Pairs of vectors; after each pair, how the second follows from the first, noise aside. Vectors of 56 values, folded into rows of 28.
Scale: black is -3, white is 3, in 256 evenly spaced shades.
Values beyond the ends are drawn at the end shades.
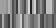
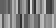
negated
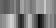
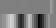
partly zeroed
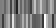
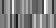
wrapped around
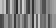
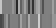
partly zeroed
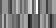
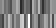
wrapped around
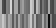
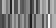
negated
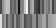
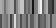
wrapped around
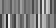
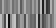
negated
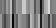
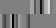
partly zeroed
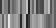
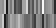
wrapped around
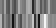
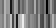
wrapped around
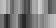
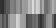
wrapped around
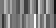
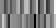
negated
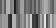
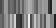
wrapped around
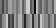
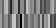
wrapped around
